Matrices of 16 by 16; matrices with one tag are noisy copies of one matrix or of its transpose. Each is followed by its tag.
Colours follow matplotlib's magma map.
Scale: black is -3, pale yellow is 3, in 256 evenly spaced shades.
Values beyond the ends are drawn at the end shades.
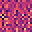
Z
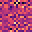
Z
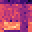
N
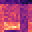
N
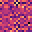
Z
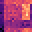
N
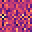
Z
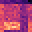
N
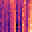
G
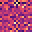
Z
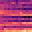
G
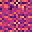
Z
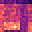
N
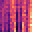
G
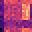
N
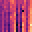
G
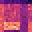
N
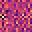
Z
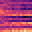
G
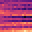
G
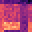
N
